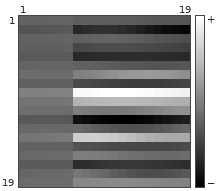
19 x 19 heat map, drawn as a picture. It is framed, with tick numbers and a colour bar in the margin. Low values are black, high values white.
Seam: vertical, 30% of the way across, the left part calmer. Ninth with the lowest average: top right. Calmest part: top left. Grain: streaks across.
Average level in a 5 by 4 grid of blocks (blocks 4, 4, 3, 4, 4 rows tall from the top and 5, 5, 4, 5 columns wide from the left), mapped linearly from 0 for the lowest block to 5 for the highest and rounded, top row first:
1110 | 1111 | 2455 | 2111 | 2211
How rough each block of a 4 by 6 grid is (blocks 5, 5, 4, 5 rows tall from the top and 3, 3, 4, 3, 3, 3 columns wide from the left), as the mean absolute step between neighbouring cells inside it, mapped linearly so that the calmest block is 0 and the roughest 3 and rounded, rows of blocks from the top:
001111 / 002333 / 003332 / 001111
